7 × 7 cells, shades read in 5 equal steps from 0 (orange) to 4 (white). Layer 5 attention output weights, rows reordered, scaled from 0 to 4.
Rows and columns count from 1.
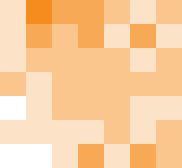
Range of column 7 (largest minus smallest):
1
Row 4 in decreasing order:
3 2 2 2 2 2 2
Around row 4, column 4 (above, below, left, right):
2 2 2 2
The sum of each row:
12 14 16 15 19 19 18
